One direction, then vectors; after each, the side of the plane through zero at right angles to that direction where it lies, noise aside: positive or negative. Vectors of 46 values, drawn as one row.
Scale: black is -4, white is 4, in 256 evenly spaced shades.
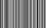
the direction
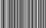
negative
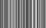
positive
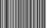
positive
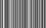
positive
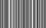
positive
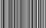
negative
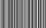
negative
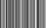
positive
